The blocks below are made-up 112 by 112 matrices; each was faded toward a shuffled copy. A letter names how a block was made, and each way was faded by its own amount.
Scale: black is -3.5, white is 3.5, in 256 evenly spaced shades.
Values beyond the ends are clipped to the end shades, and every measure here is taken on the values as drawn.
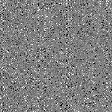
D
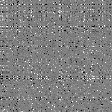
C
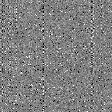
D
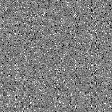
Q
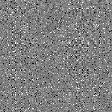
D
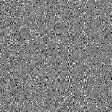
D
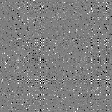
C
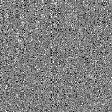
Q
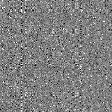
Q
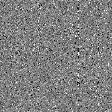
Q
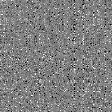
D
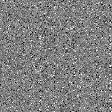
Q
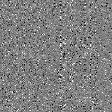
D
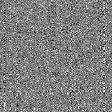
Q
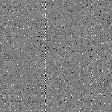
D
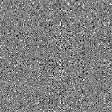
D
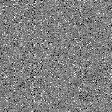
Q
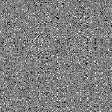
D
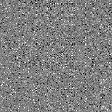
D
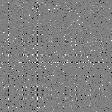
C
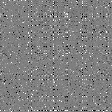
C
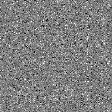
Q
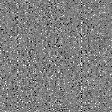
D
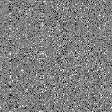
D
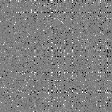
C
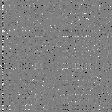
C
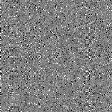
D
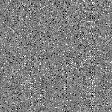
Q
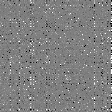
C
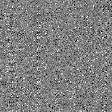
Q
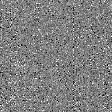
Q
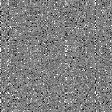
D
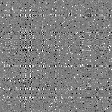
C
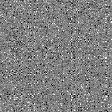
D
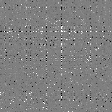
C
